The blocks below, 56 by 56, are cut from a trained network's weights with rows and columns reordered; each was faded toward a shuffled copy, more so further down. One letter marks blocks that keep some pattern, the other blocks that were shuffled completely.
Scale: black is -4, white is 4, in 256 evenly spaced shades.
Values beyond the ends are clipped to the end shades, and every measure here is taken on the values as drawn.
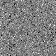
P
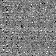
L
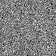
P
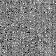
L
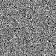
L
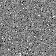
P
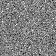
P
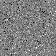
P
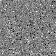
P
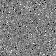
P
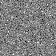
P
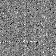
L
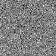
L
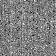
L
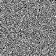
L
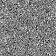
P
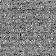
L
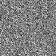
L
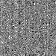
L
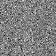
L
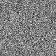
L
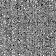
L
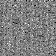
L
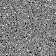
P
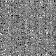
L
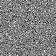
P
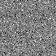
P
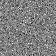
P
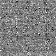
L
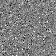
P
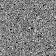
P
